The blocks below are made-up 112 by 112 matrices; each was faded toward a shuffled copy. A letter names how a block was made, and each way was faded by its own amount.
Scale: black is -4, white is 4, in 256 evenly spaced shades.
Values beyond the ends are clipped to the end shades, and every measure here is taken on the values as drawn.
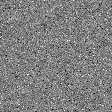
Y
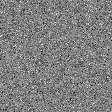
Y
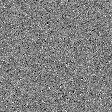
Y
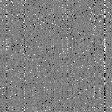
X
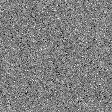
Y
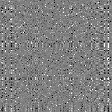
X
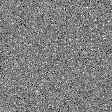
Y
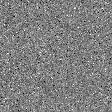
Y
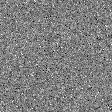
Y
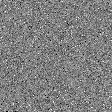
Y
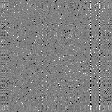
X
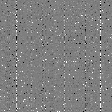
X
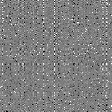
X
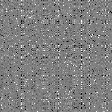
X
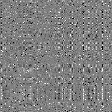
X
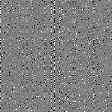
X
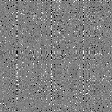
X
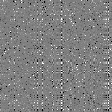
X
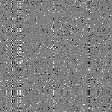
X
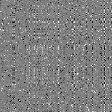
X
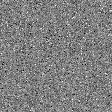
Y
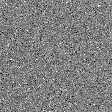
Y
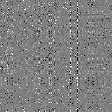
X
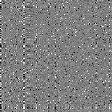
X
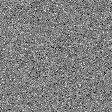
Y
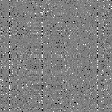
X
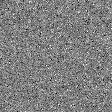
Y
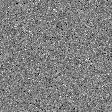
Y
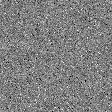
Y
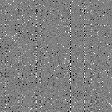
X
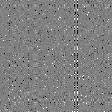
X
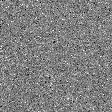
Y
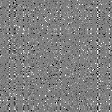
X
